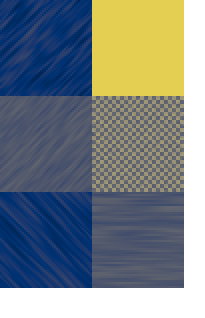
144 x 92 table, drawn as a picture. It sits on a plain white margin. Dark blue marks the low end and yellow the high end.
It is made of 3 by 2 panels. Panel 1,1: very low, slanting up to the right, faint in contrast. Panel 1,2: very high, flat. Panel 2,1: low, slanting up to the right, faint in contrast. Panel 2,2: middling, checkered, strong in contrast. Panel 3,1: very low, slanting down to the right, faint in contrast. Panel 3,2: low, streaked across, faint in contrast.
